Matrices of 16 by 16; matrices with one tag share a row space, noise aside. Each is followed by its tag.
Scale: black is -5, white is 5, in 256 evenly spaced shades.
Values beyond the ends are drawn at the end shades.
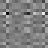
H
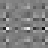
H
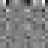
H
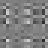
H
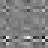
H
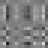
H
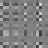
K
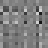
K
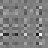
K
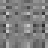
H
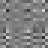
H
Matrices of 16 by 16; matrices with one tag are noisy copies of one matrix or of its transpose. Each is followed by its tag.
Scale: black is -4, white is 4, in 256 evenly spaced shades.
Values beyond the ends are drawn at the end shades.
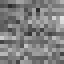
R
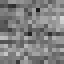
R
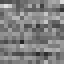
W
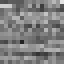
W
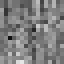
R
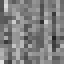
W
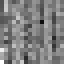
W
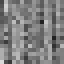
W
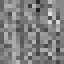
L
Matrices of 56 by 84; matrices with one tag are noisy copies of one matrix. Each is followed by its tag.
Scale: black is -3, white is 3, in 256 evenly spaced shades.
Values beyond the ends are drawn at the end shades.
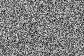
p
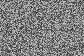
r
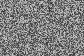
p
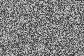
p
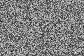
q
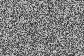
p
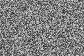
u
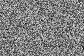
u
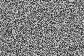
r
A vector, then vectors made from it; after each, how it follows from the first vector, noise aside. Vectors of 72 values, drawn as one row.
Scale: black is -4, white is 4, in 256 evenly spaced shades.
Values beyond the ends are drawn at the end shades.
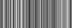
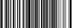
scaled up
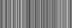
shrunk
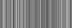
shrunk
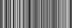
copied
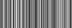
copied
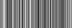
wrapped around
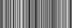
copied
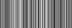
wrapped around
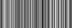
reversed
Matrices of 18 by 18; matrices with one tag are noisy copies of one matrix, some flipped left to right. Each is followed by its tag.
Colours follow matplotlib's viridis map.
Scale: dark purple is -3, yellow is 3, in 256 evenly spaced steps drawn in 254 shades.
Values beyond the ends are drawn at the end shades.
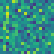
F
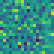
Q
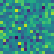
Q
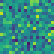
Q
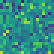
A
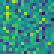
F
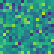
A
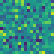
Q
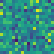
Q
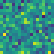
A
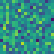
F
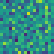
F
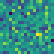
F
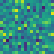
Q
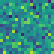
A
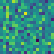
F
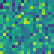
A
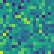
A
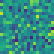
Q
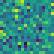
Q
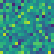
A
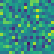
Q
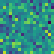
A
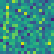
F
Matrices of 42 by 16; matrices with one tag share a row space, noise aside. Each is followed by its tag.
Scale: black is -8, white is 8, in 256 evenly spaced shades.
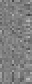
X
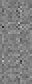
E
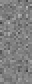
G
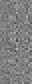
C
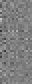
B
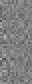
B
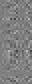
C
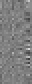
X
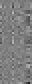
X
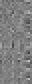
X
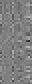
X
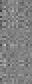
B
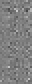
C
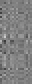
B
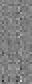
E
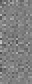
B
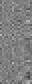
X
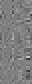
X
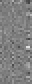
X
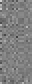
B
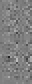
C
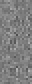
C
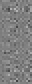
C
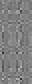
E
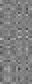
G
